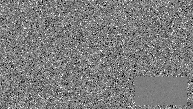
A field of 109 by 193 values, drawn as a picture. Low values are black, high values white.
The halves do not mirror each other. In the bottom right lies a patch that is calmer than the rest. No overall slope runs across the table. The grain is fine, like static. The bottom right is the calmest part. No row or column stands out.
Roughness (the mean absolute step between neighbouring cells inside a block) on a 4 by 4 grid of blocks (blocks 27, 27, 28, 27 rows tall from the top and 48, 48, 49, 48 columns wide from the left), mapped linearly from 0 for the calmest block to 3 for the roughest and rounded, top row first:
3 3 3 3
3 3 3 3
3 3 3 2
3 3 2 0
